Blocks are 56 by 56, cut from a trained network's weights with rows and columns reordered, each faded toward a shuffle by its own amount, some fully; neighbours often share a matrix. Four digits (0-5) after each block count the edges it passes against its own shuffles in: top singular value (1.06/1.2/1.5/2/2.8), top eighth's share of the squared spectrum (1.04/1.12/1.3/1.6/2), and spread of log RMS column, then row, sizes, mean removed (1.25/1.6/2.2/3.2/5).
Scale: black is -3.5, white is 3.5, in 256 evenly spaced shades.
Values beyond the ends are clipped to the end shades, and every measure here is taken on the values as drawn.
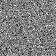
0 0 0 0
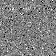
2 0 0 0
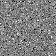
1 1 0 0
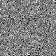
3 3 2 1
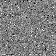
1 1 0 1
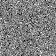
0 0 0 0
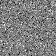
0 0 0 0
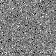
0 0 0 0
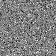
0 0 0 0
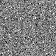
1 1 0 0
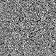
2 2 1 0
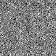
2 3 1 1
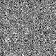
1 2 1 2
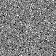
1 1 0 0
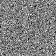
1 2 0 0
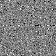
1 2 0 1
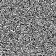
1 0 0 0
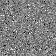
1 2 0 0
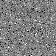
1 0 0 0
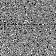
2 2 0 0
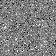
1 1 0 0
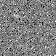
0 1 0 0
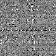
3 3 2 2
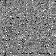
2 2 1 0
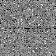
2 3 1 1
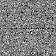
2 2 1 1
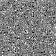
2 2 1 0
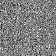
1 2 0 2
